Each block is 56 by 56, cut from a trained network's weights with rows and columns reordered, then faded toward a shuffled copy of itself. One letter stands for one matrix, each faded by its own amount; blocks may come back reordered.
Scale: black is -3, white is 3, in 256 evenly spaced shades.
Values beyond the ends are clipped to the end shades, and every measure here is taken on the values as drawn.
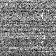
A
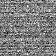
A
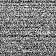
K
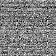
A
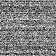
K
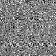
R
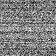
A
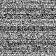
K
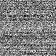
K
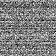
K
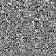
R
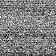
A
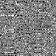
R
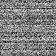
K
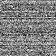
K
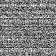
K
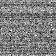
A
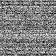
K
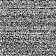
A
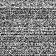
K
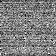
A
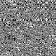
R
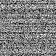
K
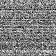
K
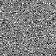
R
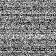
K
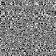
R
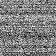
K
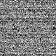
A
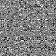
R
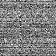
A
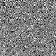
R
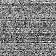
K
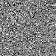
R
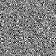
R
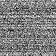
K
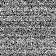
A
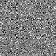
R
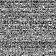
A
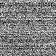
K
